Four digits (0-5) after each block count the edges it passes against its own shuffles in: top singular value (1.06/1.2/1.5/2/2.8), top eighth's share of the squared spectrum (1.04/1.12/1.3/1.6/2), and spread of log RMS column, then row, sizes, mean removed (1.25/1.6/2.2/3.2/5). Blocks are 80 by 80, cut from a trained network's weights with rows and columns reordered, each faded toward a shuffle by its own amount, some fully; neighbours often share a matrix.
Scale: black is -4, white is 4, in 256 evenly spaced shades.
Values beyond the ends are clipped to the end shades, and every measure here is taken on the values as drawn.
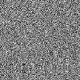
3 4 1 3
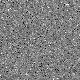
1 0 0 0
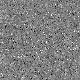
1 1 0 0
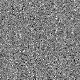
2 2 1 1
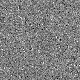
0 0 0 0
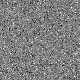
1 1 0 0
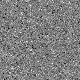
0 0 0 0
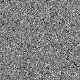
2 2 0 1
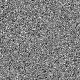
0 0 0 0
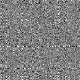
3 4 2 2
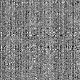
4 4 1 3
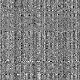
4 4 2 3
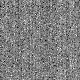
3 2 0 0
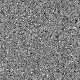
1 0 0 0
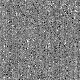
2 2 0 1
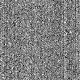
3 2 0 1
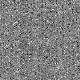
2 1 0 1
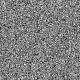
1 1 0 0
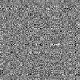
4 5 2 3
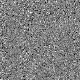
2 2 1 0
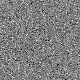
0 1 0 0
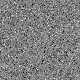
0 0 0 0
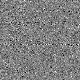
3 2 0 2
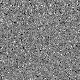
1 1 0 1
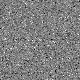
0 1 0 0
